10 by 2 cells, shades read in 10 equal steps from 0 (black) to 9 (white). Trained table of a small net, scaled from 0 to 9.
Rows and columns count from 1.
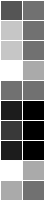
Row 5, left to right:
4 4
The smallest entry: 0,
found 3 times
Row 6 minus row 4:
-8 -6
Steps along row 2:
down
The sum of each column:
49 32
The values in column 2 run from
0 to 6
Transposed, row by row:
3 7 7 9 4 1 2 1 9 6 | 4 4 4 6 4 0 0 0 6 4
